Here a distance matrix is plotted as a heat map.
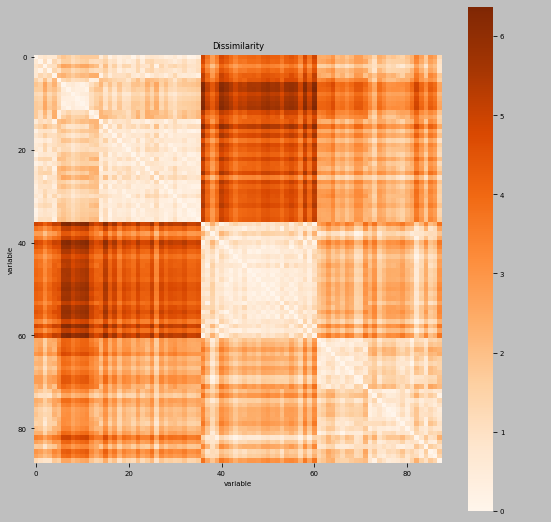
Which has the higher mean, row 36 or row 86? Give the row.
36
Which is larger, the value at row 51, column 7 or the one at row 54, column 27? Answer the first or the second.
the first
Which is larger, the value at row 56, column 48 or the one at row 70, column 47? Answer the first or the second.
the second
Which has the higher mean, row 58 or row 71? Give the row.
58
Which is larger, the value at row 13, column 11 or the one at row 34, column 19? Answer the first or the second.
the first
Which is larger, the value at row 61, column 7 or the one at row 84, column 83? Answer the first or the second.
the first
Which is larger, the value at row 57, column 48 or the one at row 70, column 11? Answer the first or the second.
the second
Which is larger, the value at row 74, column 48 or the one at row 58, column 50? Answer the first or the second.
the first
